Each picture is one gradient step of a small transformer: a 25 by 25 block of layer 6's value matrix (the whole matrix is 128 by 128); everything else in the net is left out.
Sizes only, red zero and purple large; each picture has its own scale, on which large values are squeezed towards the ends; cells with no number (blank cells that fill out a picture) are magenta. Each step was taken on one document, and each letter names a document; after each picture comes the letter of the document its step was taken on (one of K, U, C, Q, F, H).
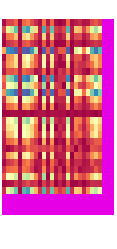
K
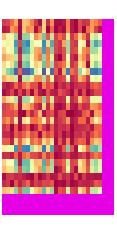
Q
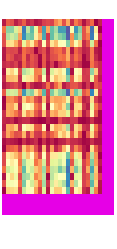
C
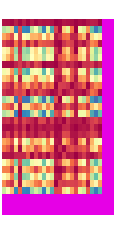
Q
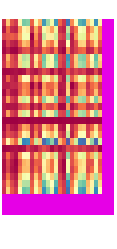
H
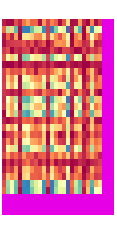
C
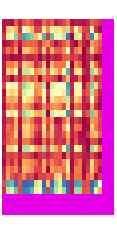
C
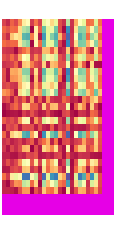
H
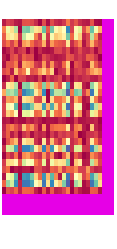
C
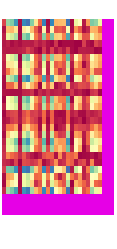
K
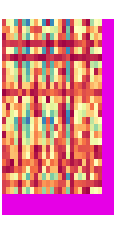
K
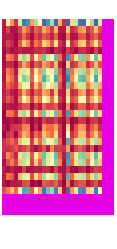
H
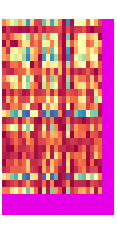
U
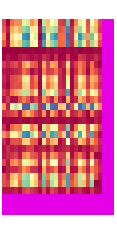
H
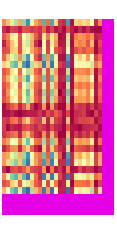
U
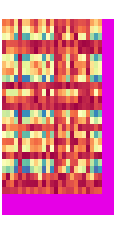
Q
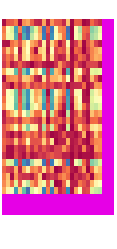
Q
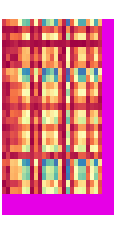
H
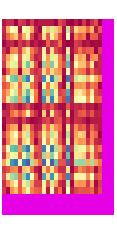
U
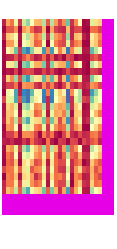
K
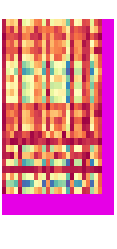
C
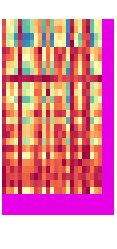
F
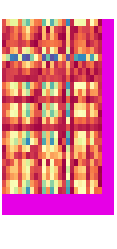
U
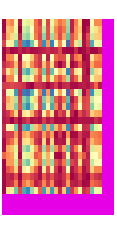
F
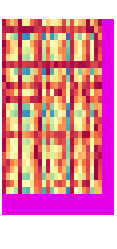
F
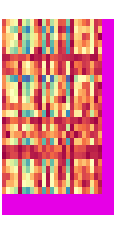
U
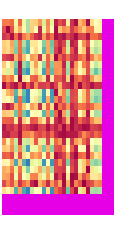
Q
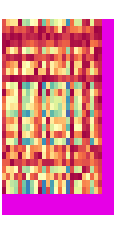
C
